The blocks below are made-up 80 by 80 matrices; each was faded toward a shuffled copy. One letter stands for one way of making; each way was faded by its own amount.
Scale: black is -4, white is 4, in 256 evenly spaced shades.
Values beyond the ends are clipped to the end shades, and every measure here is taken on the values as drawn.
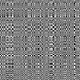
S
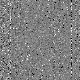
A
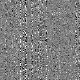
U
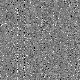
A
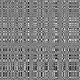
S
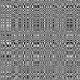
S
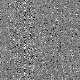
A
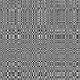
S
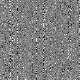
U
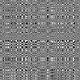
S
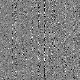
U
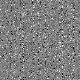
A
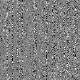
U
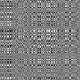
S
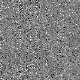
A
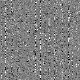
U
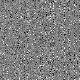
A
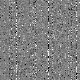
U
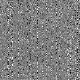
U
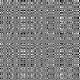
S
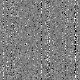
U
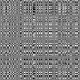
S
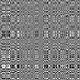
S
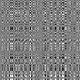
S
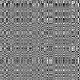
S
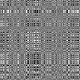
S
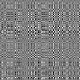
S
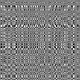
S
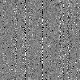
U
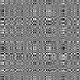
S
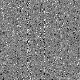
A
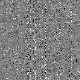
A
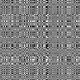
S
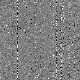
U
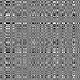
S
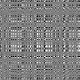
S
